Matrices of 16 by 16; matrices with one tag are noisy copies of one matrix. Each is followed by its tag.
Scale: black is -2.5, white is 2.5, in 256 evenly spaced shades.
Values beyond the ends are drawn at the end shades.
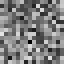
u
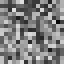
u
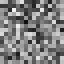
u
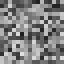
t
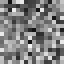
u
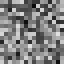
u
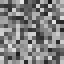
u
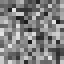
u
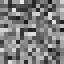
u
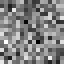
u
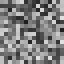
u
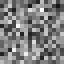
t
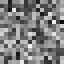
u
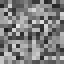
t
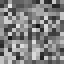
t
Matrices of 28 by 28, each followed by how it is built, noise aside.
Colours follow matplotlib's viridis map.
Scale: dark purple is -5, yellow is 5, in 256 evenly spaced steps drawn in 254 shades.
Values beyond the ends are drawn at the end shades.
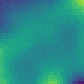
smooth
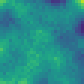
smooth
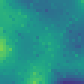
smooth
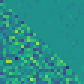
lower triangular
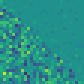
lower triangular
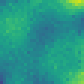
smooth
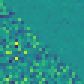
lower triangular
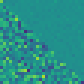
lower triangular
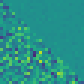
lower triangular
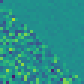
lower triangular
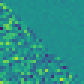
lower triangular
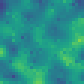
smooth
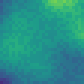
smooth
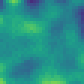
smooth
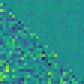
lower triangular
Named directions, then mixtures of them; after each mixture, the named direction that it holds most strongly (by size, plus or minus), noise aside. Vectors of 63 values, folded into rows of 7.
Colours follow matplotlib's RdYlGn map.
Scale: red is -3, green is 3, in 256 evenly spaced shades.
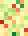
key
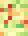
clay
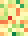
key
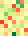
key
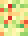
clay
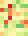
clay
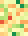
key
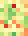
clay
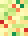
key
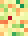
key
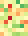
clay
